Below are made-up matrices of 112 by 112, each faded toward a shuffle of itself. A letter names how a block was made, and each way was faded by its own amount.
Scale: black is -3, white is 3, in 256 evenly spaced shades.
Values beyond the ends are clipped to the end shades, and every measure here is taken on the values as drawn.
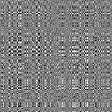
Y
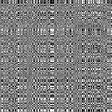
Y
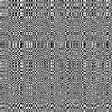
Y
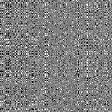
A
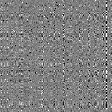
A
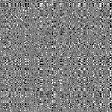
A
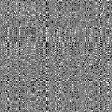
A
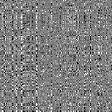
A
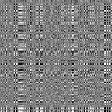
Y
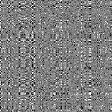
A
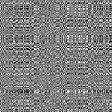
Y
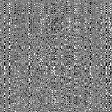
A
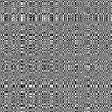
Y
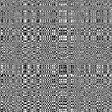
Y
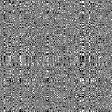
A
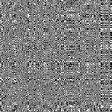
A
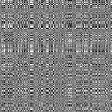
Y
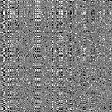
A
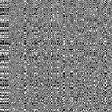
A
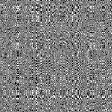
A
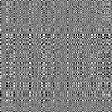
Y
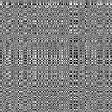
Y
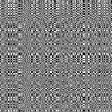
Y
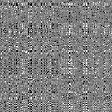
A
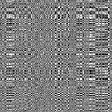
Y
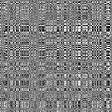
Y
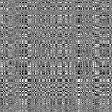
Y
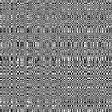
Y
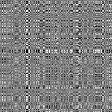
Y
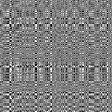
Y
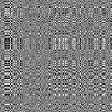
Y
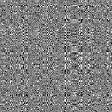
A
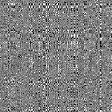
A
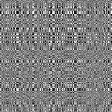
Y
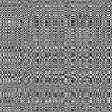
Y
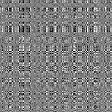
Y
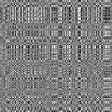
Y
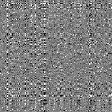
A
